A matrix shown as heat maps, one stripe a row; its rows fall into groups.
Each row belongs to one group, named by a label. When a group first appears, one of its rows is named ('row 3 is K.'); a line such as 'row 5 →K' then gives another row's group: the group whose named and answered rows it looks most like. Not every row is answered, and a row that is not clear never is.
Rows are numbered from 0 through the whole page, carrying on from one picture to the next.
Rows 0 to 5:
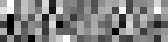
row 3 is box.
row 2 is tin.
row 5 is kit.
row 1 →kit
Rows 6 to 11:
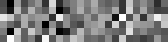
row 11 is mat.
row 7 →box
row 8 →kit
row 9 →tin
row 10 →box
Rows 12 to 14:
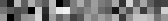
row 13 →kit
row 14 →tin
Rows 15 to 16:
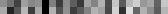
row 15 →tin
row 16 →tin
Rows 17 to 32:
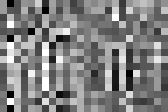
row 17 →tin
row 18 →tin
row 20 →mat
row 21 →kit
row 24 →mat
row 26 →mat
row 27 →mat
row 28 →mat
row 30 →box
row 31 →mat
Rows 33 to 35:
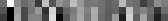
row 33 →mat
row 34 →box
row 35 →box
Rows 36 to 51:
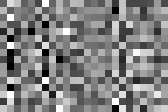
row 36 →mat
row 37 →kit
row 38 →mat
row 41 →tin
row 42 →mat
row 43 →tin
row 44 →box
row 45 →tin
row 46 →tin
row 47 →mat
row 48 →tin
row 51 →kit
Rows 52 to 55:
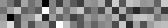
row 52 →tin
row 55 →kit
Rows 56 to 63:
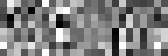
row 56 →mat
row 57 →kit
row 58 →box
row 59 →box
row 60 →kit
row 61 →kit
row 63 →mat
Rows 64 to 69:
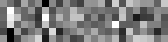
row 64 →tin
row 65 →mat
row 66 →mat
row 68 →box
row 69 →tin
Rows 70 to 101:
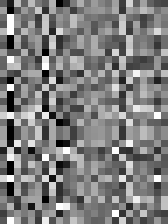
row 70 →box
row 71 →tin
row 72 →mat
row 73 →mat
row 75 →box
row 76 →box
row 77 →tin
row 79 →mat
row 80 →tin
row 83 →tin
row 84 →box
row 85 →tin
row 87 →box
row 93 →box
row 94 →box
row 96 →box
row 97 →box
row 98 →tin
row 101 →mat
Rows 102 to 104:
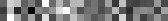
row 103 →kit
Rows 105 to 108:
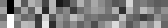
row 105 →box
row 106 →tin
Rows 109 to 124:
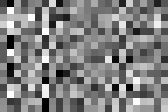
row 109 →box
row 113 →mat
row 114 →tin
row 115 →box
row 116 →mat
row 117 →mat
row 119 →box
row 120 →tin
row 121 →mat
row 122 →mat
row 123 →tin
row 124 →tin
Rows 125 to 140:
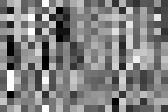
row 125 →mat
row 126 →box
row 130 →box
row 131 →tin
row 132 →tin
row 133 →tin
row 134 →tin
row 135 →mat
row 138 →tin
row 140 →mat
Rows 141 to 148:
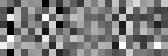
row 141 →tin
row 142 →box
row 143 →mat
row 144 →box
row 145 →tin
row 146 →mat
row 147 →kit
